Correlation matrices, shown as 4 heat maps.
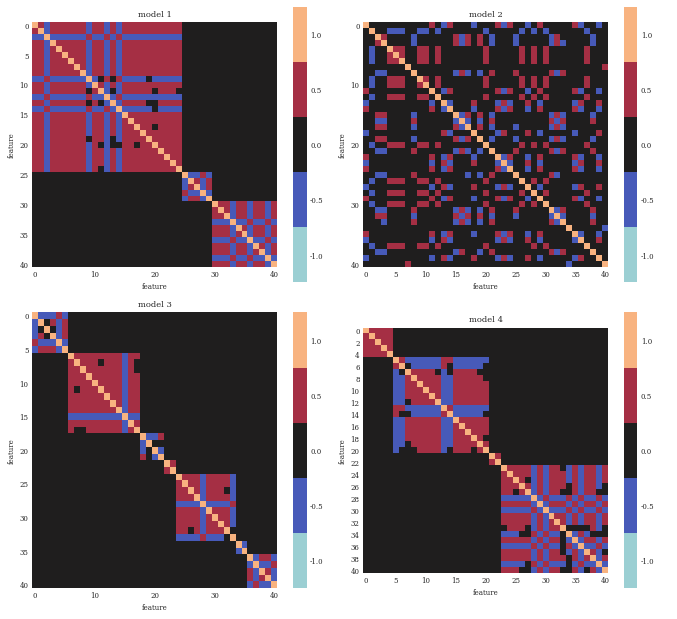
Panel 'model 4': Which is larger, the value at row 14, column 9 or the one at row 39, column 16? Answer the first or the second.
the second
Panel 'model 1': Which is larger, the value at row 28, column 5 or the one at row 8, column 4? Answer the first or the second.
the second
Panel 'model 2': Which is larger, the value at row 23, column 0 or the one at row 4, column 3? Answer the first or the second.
the second
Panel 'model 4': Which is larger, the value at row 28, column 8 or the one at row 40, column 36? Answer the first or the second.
the first
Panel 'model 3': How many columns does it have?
41
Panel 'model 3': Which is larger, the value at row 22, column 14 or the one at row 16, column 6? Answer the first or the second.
the second
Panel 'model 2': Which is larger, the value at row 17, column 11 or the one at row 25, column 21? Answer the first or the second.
the second
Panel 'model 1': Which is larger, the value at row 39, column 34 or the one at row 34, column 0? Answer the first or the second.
the second
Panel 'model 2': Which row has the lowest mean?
1
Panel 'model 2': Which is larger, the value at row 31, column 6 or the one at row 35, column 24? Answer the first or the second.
the second
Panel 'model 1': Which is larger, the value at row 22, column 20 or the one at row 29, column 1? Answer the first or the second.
the first
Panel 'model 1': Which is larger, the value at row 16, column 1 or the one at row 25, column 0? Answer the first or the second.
the first
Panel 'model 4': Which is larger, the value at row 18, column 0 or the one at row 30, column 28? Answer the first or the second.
the second
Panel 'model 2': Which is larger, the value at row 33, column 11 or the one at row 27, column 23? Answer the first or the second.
the second
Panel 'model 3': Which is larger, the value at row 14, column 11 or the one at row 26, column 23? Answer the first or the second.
the first
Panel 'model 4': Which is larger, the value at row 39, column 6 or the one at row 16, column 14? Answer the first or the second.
the first
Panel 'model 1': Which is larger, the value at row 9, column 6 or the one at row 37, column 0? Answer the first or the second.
the second
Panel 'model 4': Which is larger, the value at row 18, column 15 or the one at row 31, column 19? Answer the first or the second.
the first
